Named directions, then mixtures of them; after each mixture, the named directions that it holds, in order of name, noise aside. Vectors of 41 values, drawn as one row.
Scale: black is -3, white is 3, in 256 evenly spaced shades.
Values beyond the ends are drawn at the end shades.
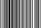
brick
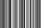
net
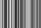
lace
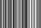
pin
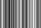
brick, pin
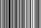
brick, net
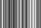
brick, pin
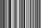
net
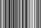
brick, pin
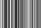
brick, lace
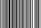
brick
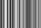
lace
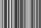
lace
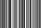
net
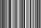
net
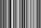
net, pin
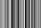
net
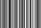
brick, net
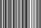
pin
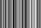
pin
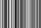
lace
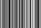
brick, net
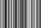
lace, pin
